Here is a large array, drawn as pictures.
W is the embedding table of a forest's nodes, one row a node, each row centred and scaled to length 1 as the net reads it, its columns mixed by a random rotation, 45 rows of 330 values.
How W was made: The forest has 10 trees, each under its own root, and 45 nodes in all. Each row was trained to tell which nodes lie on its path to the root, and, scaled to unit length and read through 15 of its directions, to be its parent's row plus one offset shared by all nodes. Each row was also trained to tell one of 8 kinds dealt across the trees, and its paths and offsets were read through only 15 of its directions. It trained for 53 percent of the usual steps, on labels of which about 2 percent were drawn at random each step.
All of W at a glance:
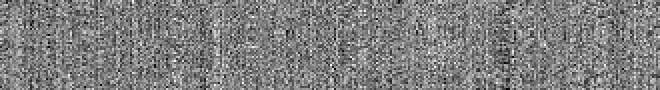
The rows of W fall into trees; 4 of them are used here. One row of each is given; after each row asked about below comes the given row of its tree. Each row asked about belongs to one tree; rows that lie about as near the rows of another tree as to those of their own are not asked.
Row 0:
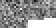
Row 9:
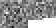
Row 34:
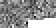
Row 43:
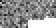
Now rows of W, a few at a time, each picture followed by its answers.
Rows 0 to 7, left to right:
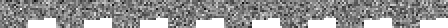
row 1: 34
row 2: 43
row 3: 0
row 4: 34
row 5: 43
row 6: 43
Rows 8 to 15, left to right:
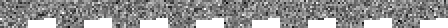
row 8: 0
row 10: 34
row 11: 9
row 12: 43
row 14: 43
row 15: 34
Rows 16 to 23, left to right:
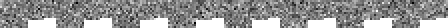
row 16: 34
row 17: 34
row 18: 9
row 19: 34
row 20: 34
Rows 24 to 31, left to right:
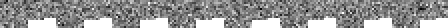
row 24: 34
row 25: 9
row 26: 9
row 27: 34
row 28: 0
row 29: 43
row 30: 9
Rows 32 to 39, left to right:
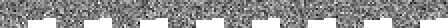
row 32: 43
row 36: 43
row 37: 0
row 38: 43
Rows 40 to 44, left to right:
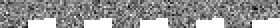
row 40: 9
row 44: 34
